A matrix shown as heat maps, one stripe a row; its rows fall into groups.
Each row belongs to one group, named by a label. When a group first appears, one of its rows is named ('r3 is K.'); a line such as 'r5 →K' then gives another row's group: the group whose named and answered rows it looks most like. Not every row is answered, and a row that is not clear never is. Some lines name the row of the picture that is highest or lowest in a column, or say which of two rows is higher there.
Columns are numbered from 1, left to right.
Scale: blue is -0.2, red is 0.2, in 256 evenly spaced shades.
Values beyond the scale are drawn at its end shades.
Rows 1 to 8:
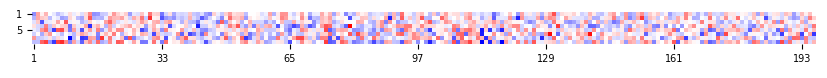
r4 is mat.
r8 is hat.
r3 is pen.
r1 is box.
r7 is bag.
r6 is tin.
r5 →hat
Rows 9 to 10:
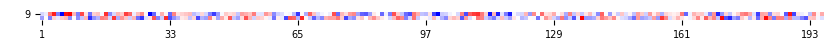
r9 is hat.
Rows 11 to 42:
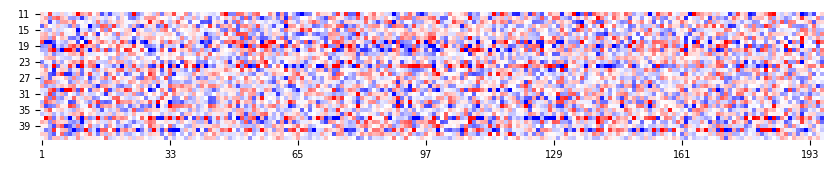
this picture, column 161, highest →20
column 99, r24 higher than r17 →No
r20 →hat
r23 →tin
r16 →mat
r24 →mat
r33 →box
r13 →pen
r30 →hat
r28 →box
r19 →tin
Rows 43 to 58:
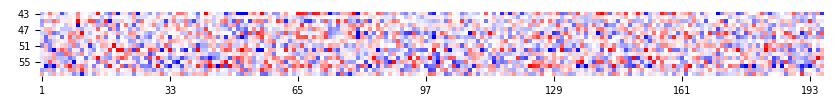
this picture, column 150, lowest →54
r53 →hat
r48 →tin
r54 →box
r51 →pen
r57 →tin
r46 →bag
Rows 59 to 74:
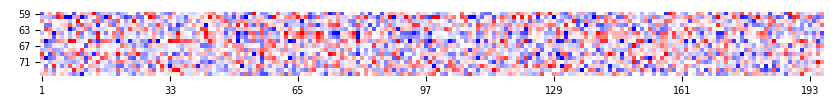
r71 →box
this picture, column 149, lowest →63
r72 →mat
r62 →mat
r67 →box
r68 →tin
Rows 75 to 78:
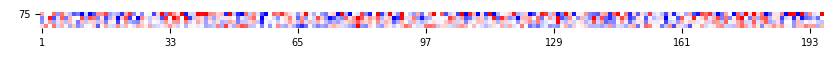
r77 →bag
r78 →mat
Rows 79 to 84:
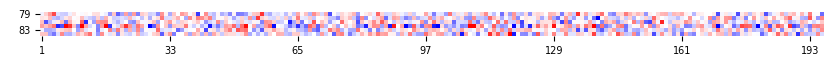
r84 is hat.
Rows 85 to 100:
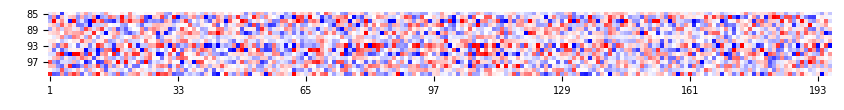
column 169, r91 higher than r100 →Yes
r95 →hat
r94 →bag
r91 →hat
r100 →pen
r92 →pen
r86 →pen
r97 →bag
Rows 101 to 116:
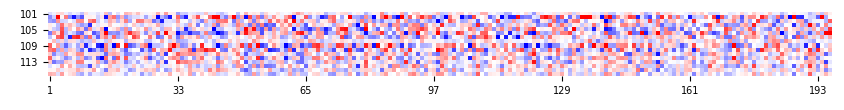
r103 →tin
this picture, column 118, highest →102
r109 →bag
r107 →hat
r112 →bag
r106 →box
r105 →mat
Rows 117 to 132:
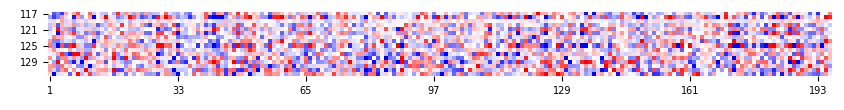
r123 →box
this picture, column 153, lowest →132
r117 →mat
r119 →mat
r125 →pen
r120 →pen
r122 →pen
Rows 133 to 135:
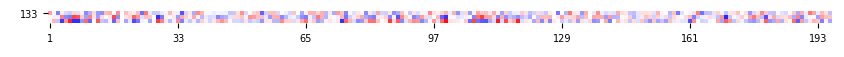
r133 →bag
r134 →hat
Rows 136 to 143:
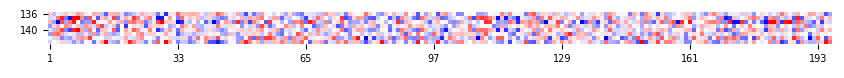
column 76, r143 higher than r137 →Yes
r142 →tin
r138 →pen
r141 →box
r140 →hat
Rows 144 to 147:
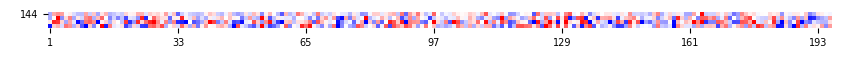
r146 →box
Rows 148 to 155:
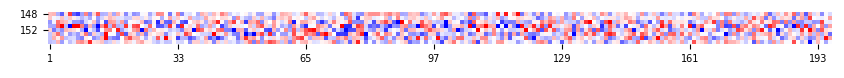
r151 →hat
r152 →bag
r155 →tin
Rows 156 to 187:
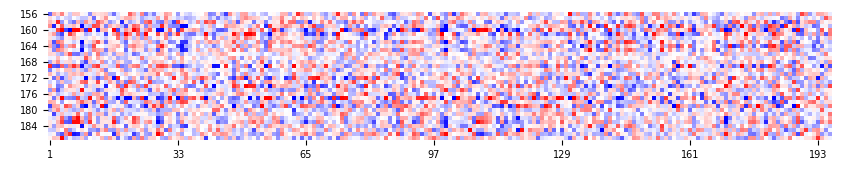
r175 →pen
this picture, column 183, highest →174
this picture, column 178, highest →179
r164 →pen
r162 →mat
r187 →mat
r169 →pen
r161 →mat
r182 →hat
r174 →mat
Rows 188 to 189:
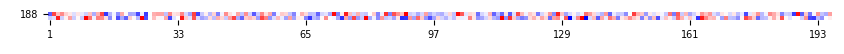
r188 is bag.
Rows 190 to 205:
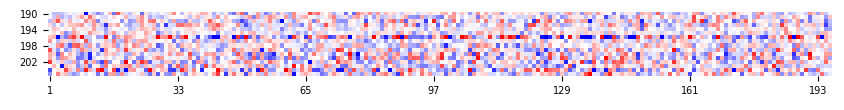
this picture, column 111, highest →196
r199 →bag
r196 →pen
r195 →hat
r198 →hat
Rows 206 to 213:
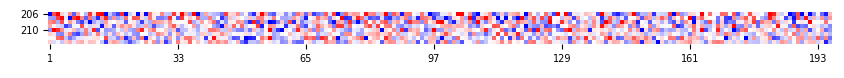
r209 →bag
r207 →hat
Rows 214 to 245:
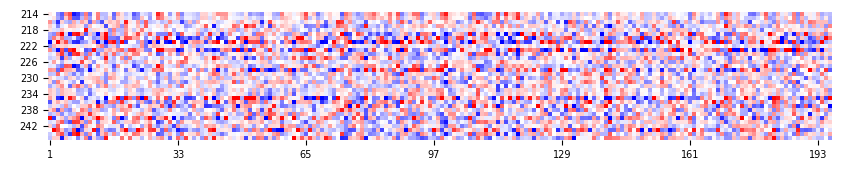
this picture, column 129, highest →228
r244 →hat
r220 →box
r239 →tin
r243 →box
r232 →hat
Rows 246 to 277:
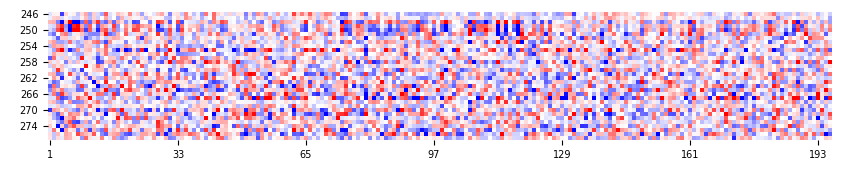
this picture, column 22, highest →250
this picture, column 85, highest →255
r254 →box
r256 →box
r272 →mat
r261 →mat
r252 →bag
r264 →pen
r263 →box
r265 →box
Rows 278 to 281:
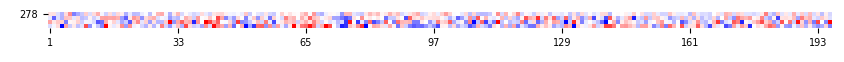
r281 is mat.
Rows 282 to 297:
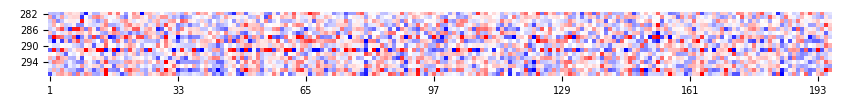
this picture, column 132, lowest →288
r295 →bag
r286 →hat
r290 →box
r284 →pen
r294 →box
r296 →box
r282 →bag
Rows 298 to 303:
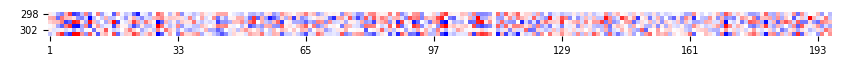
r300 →hat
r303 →hat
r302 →box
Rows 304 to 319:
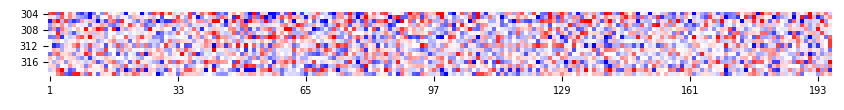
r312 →mat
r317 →mat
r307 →box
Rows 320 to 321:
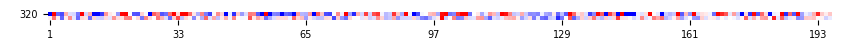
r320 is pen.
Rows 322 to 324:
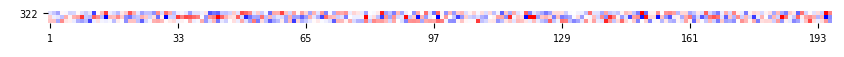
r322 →box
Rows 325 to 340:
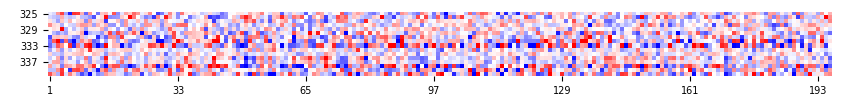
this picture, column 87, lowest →326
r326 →box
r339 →hat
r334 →tin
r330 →bag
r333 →box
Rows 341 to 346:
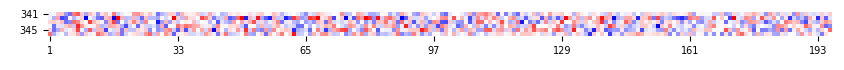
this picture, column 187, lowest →341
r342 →bag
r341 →hat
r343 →hat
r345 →mat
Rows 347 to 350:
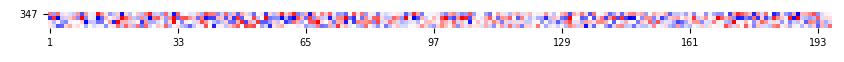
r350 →mat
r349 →bag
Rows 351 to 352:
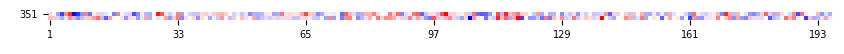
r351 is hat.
